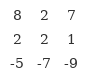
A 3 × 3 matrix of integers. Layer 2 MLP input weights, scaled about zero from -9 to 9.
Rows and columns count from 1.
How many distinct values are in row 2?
2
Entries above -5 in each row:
3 3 0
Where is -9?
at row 3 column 3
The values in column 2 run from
-7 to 2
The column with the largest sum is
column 1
